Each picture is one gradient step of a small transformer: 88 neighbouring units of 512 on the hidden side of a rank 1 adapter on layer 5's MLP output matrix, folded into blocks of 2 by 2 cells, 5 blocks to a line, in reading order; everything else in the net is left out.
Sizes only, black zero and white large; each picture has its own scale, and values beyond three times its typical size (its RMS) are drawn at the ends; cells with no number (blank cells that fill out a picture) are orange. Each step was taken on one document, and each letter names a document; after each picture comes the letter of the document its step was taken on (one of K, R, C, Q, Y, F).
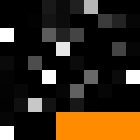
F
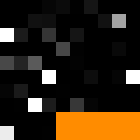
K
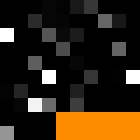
F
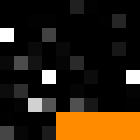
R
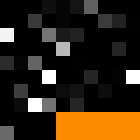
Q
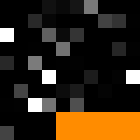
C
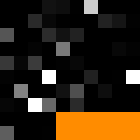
C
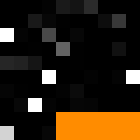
K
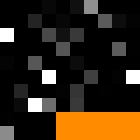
Q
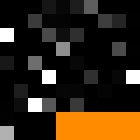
F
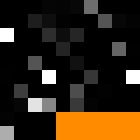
F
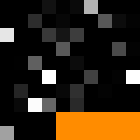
Q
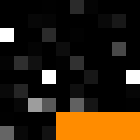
R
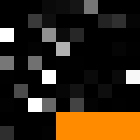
C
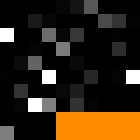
C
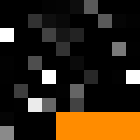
Q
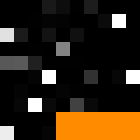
K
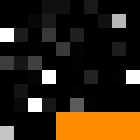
K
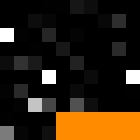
R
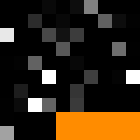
Q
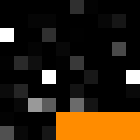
R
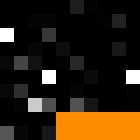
R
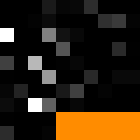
C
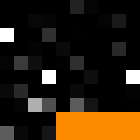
R
